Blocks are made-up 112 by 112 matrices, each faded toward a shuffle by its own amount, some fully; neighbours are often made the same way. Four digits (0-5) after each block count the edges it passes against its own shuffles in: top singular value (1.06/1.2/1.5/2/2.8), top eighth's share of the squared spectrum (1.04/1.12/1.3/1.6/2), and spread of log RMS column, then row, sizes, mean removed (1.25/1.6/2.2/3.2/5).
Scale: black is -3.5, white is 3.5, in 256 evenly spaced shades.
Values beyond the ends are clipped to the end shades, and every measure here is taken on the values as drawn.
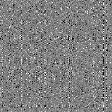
4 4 3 2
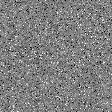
2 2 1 0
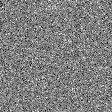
0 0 0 0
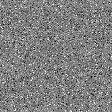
3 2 1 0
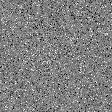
0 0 0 0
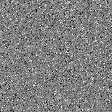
2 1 0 0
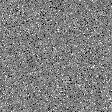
0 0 0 0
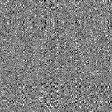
4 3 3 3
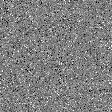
2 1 0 0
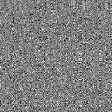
4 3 2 2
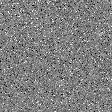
1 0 0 0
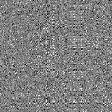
4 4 3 2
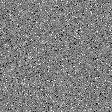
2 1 0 0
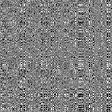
5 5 4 3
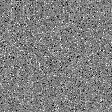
3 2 0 0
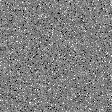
2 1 0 0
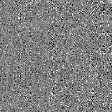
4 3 3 1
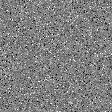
0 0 0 0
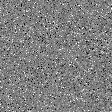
0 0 0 0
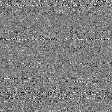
2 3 0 4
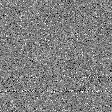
1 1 0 2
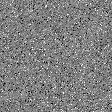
0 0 0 0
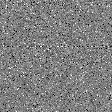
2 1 0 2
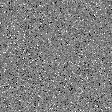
0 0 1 0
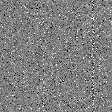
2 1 2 0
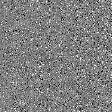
1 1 2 0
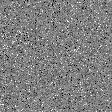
0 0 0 0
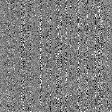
2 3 4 0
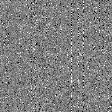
2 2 3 0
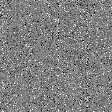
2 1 2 0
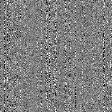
2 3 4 0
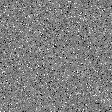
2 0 0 0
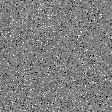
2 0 0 0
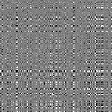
5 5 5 4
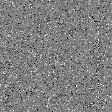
1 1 1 0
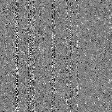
2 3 4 0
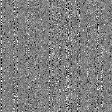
2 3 4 0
